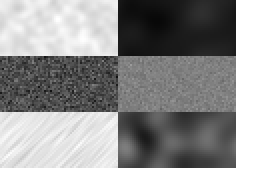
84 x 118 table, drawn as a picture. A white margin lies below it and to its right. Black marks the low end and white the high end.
It is made of 3 by 2 panels. Panel 1,1: very high, blotchy, faint in contrast. Panel 1,2: very low, smooth, faint in contrast. Panel 2,1: low, fine-grained. Panel 2,2: middling, fine-grained, faint in contrast. Panel 3,1: very high, slanting up to the right, faint in contrast. Panel 3,2: low, smooth.
